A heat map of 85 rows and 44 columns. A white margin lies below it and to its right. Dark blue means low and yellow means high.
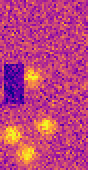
Ninth with the lowest average: middle left. Odd patch: lower, in the middle left. Bumps: four.
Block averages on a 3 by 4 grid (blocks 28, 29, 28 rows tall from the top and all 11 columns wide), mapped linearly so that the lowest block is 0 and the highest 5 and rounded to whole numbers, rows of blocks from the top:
3333 | 0433 | 5543
